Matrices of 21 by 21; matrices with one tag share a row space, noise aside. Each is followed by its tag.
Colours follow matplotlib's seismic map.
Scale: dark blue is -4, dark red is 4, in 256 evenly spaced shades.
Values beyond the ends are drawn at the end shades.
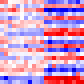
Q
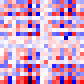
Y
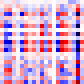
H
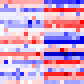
Q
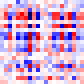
Y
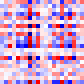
Y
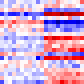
Q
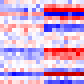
Q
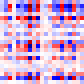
Y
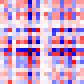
Y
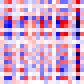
H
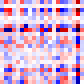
H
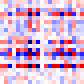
Y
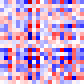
Y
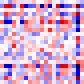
H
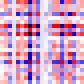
Y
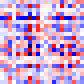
Y
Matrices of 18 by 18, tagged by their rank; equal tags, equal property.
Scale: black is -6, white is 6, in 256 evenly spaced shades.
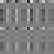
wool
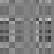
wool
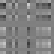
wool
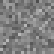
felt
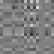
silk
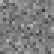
felt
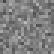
felt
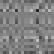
silk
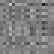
silk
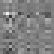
silk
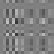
wool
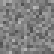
felt
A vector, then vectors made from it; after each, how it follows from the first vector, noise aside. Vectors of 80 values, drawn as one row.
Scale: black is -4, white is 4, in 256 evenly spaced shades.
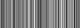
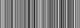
negated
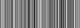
negated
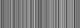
shrunk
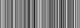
negated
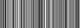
reversed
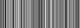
reversed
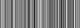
negated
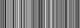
reversed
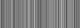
shrunk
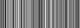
reversed
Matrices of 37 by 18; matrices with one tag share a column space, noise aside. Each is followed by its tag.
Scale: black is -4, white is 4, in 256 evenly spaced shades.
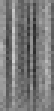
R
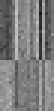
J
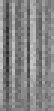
R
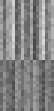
J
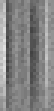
R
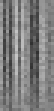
R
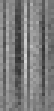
R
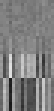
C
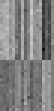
J
